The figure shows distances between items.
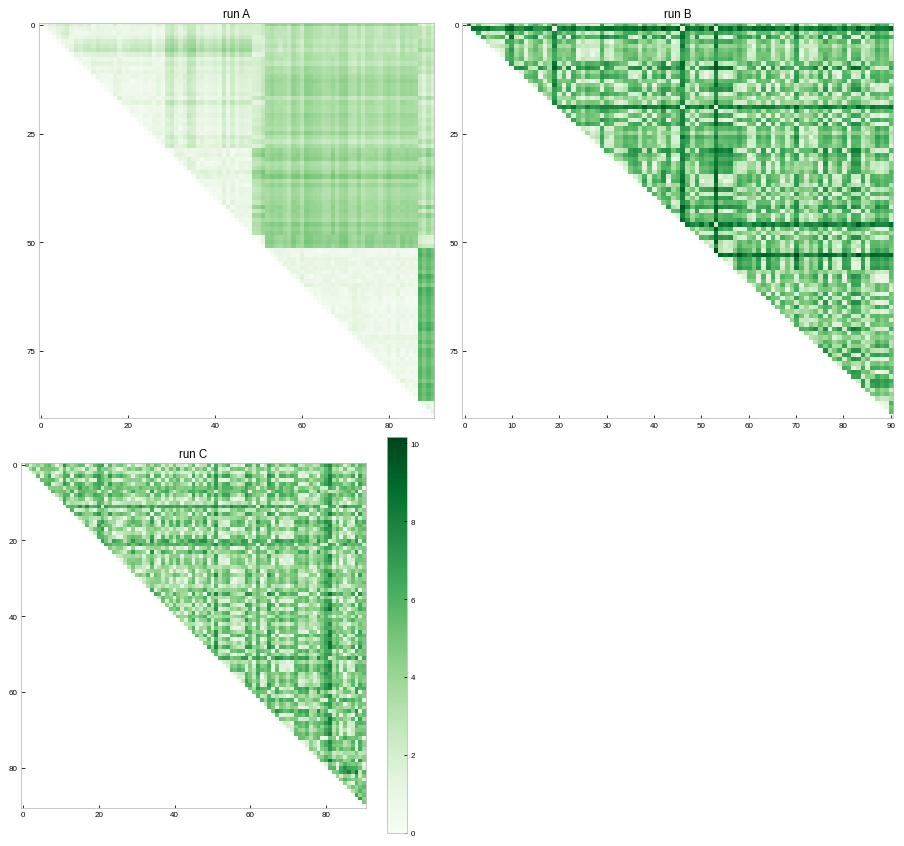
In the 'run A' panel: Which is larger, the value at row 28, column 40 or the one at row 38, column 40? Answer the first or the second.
the first
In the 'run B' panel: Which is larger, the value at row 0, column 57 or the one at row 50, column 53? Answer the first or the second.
the second
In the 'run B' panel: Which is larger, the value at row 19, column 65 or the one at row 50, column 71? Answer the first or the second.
the first
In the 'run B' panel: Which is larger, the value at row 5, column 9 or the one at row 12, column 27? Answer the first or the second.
the second
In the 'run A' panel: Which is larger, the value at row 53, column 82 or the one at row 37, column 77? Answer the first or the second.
the second
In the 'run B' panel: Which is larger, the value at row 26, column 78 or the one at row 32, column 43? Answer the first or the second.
the second
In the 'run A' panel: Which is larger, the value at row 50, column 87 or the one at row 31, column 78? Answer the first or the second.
the second
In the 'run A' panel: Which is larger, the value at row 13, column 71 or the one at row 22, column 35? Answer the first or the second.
the first
